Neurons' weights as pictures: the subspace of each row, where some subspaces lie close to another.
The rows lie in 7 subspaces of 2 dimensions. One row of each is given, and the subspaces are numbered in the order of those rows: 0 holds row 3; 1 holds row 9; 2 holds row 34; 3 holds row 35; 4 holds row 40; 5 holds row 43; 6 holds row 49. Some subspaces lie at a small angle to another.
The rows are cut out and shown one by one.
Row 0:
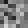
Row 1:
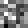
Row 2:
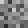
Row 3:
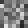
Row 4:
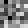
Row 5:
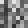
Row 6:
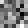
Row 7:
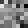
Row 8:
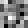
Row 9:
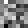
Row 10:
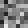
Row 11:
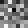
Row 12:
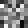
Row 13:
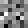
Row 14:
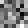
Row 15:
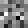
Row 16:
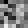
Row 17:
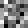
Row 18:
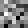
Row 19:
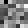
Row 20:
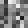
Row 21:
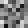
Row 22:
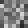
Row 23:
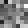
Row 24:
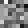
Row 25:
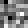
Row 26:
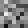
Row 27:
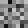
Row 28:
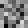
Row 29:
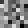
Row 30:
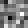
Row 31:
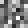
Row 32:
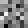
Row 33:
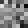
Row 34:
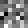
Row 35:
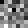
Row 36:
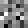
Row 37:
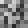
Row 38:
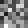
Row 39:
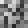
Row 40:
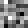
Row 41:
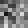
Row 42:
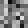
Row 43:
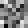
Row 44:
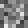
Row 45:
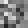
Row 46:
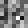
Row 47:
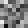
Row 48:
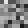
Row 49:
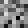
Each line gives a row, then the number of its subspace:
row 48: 1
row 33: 5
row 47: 5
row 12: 5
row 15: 2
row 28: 0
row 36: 2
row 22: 0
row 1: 1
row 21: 5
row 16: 1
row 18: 6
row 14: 4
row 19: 0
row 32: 2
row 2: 3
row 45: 1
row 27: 3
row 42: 3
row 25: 4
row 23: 5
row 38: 2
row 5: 3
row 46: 2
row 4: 4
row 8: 4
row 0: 1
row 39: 6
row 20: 3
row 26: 6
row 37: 6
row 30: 4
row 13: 2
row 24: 0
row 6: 4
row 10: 0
